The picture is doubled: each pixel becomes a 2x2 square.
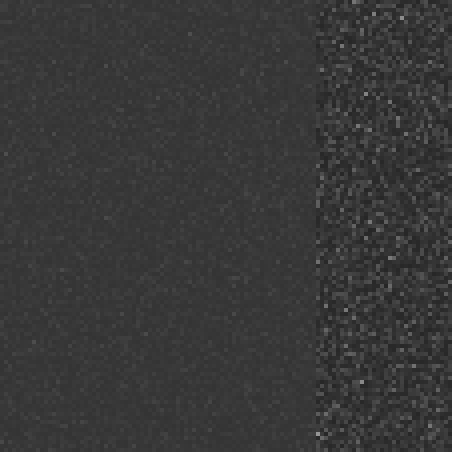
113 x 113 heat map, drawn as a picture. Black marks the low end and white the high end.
Seam: vertical, 70% of the way across, the left part calmer. Grain: fine. Odd rows or columns: none. Mirror symmetry: none. Histogram: skewed, a long tail of high values.
